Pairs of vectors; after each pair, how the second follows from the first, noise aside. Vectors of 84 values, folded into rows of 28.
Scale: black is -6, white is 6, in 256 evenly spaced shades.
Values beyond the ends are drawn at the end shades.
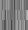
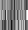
scaled up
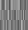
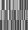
scaled up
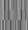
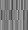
wrapped around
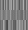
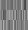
wrapped around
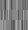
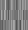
negated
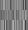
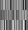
scaled up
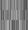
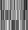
scaled up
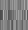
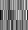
scaled up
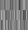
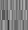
reversed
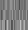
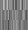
reversed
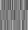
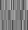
negated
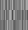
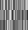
scaled up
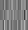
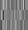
reversed
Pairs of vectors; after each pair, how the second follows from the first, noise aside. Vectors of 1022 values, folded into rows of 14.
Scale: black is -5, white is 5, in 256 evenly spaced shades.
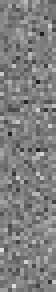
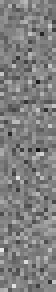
copied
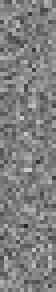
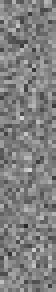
copied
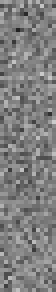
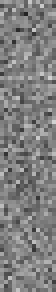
copied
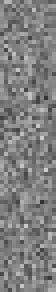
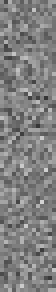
sign-scrambled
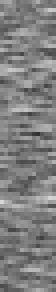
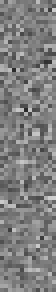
sign-scrambled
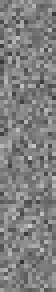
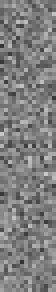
sign-scrambled
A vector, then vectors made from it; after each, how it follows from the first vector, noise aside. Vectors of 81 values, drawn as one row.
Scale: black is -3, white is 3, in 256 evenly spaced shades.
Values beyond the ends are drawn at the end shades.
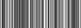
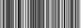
wrapped around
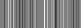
partly zeroed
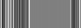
partly zeroed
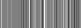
partly zeroed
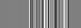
partly zeroed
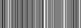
partly zeroed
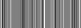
partly zeroed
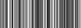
wrapped around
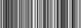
wrapped around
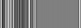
partly zeroed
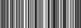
wrapped around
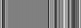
partly zeroed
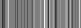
partly zeroed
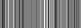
partly zeroed
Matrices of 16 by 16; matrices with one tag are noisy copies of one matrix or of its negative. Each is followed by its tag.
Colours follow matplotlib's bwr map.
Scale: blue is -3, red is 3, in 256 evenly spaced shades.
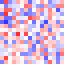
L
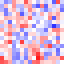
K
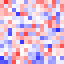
K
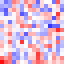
K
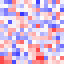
K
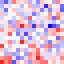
K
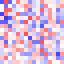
L
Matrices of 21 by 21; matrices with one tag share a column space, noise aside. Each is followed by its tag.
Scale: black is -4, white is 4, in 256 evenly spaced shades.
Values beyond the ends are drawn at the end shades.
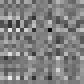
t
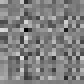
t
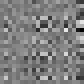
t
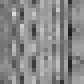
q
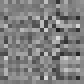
t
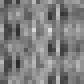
q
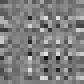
t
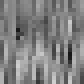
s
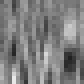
s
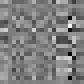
t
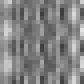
q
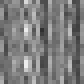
q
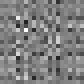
t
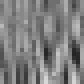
s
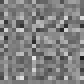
t
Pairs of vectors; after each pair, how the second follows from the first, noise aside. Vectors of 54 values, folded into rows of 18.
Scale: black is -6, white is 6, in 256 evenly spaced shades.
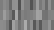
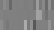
partly zeroed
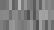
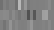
partly zeroed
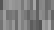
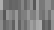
negated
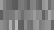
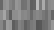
reversed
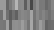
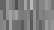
negated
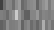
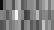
scaled up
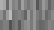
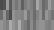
negated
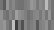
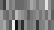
scaled up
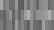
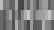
scaled up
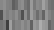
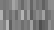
negated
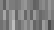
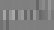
partly zeroed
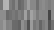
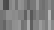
negated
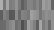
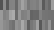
negated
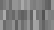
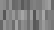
negated
